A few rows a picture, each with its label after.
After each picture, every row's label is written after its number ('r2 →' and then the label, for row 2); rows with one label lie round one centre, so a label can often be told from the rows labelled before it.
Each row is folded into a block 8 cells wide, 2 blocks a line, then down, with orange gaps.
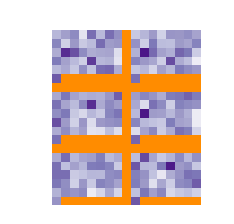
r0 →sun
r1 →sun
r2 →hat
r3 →sun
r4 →hat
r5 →hat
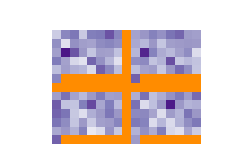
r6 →sun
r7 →sun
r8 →hat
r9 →hat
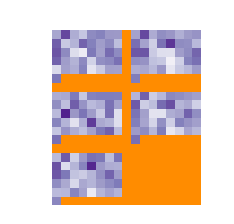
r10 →hat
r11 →hat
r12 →sun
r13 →hat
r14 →hat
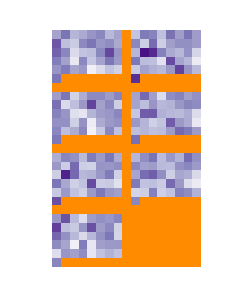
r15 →hat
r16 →sun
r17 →hat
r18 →sun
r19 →sun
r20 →sun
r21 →hat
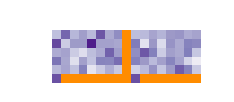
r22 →hat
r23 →sun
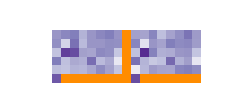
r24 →sun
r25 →sun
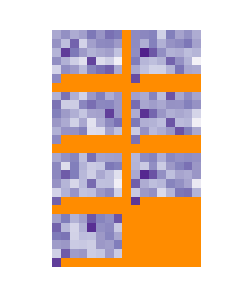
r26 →sun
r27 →sun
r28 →hat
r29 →sun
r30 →sun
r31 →sun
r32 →hat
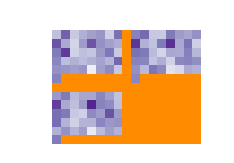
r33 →hat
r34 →hat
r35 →hat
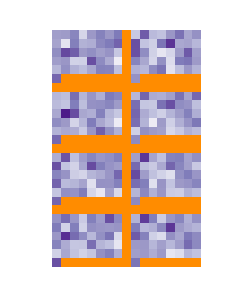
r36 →sun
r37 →hat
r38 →sun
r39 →hat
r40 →hat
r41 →hat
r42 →sun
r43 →hat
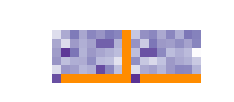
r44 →sun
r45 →sun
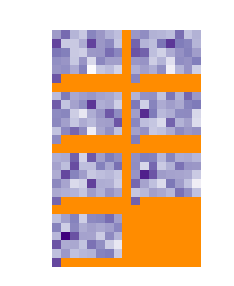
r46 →hat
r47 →hat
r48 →hat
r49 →sun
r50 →sun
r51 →sun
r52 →sun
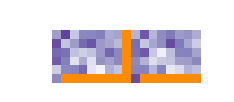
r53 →hat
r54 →hat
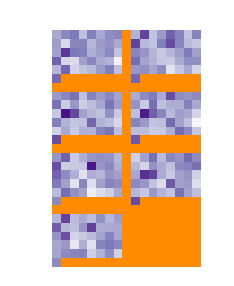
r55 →sun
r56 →hat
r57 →sun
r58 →sun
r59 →hat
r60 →sun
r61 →hat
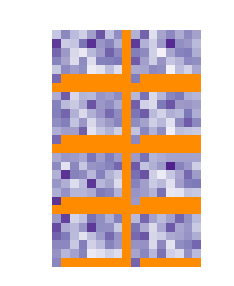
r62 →hat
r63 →hat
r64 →hat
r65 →hat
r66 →sun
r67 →hat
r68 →hat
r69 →hat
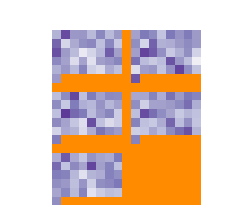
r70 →hat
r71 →sun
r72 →sun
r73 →sun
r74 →hat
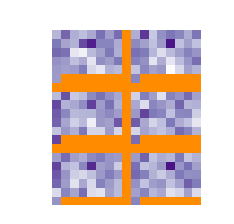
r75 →hat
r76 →hat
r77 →hat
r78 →sun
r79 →hat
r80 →hat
